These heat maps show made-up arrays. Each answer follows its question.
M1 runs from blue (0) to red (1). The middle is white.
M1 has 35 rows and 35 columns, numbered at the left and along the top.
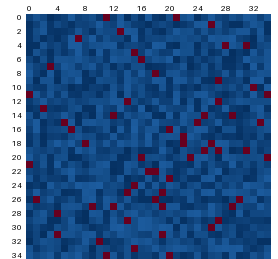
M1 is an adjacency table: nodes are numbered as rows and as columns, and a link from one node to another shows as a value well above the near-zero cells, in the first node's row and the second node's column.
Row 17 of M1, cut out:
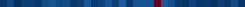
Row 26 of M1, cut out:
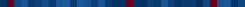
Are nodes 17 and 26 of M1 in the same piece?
yes
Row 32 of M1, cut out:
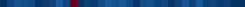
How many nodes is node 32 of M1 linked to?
1
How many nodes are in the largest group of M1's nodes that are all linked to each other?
2
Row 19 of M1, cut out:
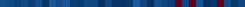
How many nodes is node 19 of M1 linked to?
3
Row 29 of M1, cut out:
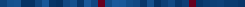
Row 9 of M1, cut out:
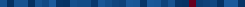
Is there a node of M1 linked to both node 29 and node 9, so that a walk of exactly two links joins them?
yes
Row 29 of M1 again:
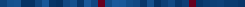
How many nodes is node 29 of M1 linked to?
2
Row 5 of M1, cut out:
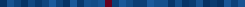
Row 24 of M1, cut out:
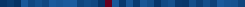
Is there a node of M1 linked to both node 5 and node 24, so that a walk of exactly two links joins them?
yes
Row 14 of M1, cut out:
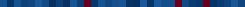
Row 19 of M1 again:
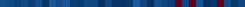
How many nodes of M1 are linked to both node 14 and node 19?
1
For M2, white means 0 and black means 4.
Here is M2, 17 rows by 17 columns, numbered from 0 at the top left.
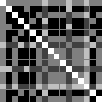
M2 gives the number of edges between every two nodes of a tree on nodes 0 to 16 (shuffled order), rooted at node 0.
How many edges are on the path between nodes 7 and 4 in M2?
3
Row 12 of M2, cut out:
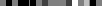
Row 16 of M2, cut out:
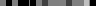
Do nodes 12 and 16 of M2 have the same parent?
yes
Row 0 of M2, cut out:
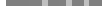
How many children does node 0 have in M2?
3
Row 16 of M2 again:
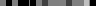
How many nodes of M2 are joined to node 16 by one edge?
1
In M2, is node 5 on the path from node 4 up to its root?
no
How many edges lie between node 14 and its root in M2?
1
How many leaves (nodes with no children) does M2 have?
13
